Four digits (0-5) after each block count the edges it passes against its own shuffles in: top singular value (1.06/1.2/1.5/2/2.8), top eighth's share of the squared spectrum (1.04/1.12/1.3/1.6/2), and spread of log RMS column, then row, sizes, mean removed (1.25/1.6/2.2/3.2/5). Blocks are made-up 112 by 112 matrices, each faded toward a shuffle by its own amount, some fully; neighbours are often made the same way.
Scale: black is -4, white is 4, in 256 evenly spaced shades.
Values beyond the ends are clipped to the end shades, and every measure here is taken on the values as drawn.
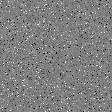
0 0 0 0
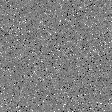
0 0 0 0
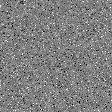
0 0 0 0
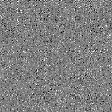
4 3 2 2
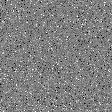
2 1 0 0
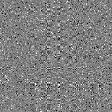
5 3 2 2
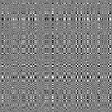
5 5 4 4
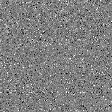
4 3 1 1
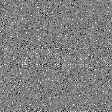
4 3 1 2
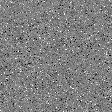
2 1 0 0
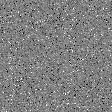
0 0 0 0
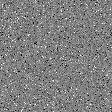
2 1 0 0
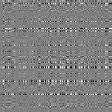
5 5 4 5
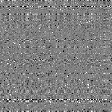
5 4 2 3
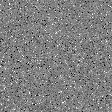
1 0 0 0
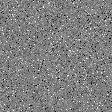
0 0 0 0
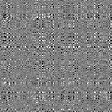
5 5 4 4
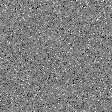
2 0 0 0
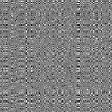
5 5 4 4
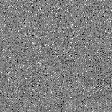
4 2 1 1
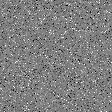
0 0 0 0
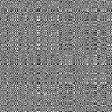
5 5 4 4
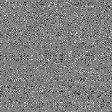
4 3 1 3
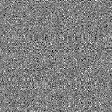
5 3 2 2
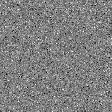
3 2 0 0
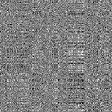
5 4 3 3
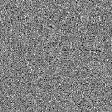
4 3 1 1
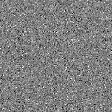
4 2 1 1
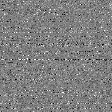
2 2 0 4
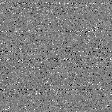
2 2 0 3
